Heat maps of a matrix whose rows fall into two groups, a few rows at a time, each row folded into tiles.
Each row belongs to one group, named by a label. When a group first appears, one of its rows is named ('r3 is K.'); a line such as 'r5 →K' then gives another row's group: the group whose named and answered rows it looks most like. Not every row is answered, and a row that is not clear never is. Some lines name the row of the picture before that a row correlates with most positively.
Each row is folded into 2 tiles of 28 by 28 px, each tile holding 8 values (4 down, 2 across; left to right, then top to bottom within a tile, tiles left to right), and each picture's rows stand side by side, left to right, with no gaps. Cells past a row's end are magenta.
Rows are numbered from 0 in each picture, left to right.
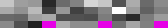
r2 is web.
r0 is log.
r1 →web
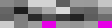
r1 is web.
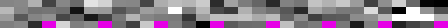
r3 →log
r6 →log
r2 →log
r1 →web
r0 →log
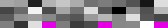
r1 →log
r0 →log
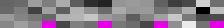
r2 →log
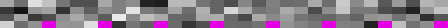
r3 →log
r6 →log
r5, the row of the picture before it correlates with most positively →3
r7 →web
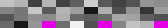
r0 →log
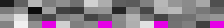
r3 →log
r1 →web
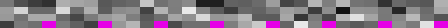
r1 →log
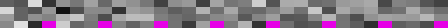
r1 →web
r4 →log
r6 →log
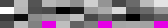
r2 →web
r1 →web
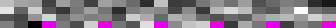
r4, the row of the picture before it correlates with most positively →0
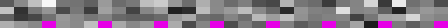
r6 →log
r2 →web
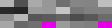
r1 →web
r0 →web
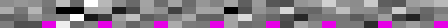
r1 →web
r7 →web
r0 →log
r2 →web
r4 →web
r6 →log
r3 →web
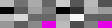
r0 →web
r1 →web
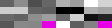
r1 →web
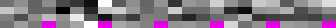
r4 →web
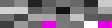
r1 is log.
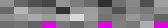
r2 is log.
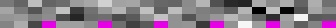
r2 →log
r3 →log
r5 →web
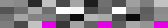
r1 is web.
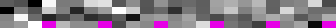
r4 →log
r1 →web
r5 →log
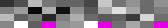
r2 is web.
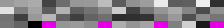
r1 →web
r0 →log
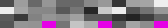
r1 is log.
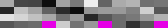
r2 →log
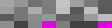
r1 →log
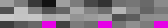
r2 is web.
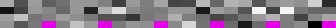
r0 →web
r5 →log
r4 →log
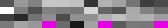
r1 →log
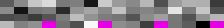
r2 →log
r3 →log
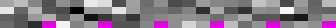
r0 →log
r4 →web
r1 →web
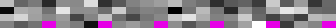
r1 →log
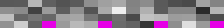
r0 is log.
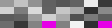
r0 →log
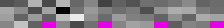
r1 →web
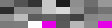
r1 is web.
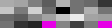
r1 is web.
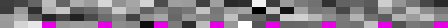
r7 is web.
